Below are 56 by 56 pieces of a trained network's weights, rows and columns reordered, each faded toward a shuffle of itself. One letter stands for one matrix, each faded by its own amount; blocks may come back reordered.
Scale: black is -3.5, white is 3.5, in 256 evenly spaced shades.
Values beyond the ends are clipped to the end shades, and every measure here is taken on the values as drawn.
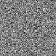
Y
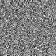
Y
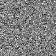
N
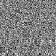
Y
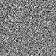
N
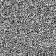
Y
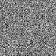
Y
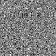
N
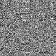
Y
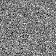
N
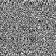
Y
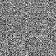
Y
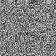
Y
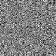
Y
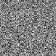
Y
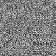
Y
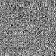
Y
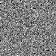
N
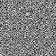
Y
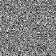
Y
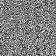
N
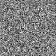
Y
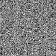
N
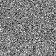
N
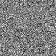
Y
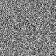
Y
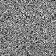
N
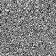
N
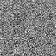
Y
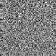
Y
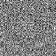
Y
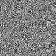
Y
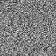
Y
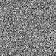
Y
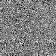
N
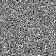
N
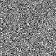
N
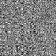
Y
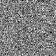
N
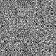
Y
